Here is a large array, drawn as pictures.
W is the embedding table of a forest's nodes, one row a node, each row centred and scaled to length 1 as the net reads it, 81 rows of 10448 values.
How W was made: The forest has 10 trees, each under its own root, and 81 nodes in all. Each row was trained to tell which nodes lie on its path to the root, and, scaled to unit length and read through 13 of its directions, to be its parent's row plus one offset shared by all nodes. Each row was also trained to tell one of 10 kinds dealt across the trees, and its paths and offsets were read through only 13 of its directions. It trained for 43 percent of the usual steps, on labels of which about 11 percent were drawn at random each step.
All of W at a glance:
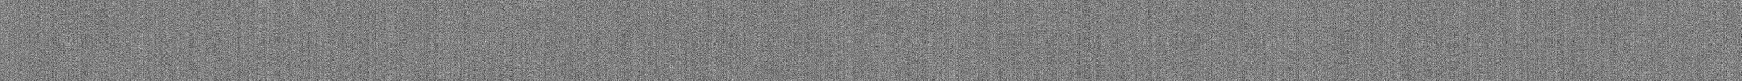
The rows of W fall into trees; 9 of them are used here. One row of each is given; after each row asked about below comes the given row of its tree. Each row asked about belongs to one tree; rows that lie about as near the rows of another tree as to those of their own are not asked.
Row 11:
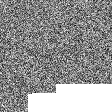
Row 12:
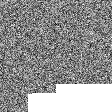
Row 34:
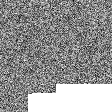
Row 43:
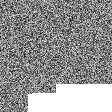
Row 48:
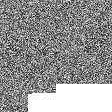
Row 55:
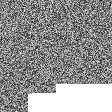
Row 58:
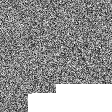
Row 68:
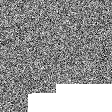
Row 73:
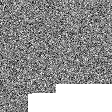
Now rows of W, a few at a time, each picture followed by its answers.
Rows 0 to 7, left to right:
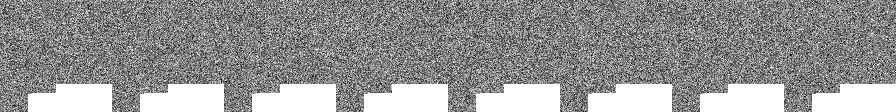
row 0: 48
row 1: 12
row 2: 12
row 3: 58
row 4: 55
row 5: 58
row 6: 48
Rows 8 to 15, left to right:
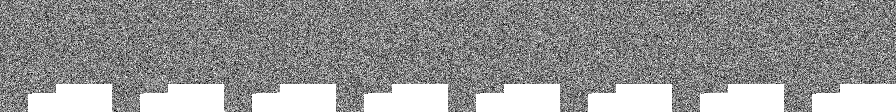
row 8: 68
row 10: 34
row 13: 58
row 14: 12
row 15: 34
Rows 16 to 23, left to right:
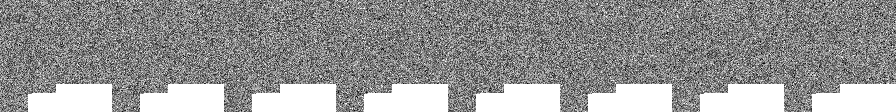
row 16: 34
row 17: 48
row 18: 12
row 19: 48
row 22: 34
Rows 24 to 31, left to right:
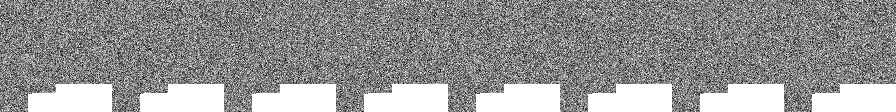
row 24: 11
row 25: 48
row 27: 12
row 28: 11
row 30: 48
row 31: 58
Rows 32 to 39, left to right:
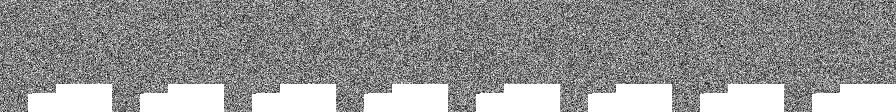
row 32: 12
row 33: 48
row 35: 43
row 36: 48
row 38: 73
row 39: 34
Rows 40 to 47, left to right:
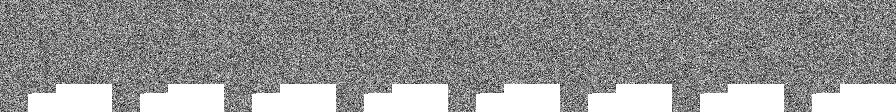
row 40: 34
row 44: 68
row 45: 43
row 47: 43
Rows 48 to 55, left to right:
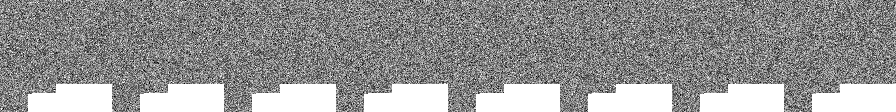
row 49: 34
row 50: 12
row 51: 73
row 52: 68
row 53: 48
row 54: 43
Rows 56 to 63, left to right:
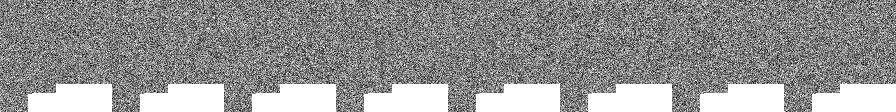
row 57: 68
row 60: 48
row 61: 55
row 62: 43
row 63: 68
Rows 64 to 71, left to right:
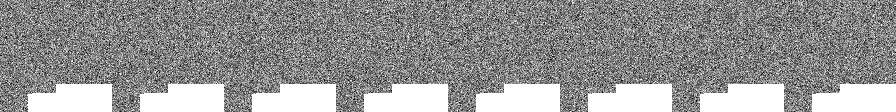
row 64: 34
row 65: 12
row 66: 34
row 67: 12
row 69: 12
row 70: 55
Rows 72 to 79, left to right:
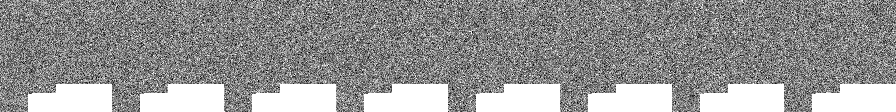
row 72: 34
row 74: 68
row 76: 55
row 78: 55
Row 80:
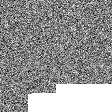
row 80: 68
